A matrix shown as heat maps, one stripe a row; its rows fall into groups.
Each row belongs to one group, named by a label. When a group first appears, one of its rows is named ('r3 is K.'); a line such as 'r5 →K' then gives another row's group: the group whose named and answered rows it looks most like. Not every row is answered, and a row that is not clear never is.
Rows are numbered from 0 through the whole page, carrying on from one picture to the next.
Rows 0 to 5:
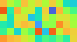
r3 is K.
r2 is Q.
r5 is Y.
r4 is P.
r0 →Y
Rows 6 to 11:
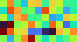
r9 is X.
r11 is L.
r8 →Q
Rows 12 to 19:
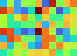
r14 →Q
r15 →P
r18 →Q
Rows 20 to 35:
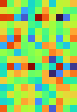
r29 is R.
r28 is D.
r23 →Q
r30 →D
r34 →K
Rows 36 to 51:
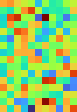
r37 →L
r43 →K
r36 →Y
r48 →Y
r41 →K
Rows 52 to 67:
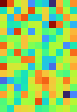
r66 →P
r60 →L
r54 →Q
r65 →Y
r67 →K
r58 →Y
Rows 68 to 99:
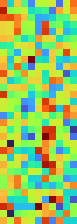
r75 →P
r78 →Y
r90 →Q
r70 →Y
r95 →Y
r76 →L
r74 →K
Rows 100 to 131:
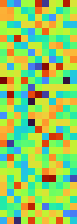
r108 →D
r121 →P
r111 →Y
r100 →P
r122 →X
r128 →R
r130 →Y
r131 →R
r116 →X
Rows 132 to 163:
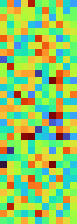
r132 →R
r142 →K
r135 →Q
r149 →D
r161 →X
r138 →R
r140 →X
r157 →R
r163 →K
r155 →X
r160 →Q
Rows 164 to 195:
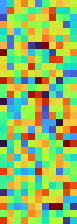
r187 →K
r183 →R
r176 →D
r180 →P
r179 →P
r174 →Y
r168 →R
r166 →X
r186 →R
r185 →Q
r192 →Y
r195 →Y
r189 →K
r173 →L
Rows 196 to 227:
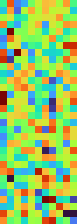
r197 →R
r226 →Y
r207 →D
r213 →X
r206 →K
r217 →L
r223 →K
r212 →D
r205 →R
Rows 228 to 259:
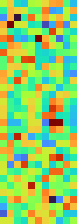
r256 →D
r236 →R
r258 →X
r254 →L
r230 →R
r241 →P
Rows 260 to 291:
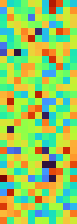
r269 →R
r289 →Y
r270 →L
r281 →P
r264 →K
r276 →L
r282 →D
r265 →L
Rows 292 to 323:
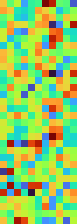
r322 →K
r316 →X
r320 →D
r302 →D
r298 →P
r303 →K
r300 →Y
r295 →D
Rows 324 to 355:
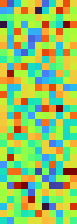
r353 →L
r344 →D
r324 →P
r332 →P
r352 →L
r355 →X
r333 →Q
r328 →Q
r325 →K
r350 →Q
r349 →L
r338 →Q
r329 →Q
